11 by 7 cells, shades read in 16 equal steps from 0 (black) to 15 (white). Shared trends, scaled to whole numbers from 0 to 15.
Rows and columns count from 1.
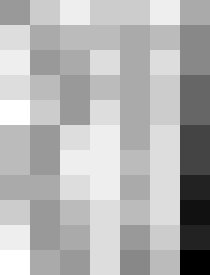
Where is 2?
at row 8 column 7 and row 10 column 7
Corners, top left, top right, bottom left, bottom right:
9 10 15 0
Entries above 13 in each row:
2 0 1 0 1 1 2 1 0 1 1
